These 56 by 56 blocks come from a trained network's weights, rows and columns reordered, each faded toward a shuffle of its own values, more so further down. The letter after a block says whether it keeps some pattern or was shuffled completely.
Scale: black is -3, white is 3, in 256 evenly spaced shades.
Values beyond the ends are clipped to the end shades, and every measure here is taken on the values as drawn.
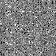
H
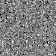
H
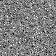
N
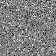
N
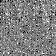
H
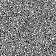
N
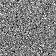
N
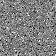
N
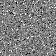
N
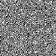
H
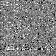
H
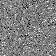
N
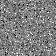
N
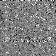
H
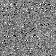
H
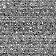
H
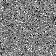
N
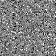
H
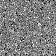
N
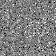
H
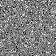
N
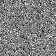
N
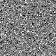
H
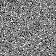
N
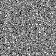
H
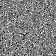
N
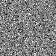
N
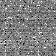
H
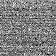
H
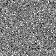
N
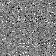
H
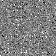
H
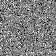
N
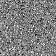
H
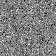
N
